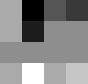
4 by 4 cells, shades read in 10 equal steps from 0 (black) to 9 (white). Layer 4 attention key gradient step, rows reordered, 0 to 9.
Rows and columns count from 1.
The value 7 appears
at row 4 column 4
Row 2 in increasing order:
1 5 5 6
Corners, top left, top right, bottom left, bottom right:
6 2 6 7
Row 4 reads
6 9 6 7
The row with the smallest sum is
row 1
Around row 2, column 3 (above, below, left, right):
3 5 1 5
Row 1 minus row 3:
1 -5 -2 -3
